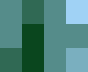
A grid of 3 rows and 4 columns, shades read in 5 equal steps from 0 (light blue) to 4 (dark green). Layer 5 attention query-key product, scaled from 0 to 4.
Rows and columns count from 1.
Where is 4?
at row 2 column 2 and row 3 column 2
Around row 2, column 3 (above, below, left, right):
2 2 4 2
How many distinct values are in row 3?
4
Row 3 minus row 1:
1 1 0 1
